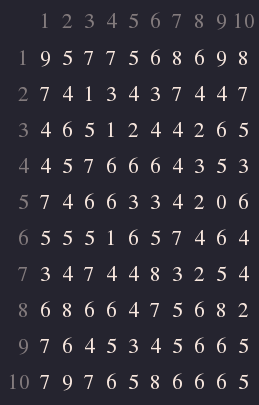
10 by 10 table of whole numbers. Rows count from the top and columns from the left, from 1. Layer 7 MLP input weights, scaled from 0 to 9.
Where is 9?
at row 1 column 1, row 1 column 9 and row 10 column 2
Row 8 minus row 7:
3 4 -1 2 0 -1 2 4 3 -2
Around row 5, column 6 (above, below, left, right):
6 5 3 4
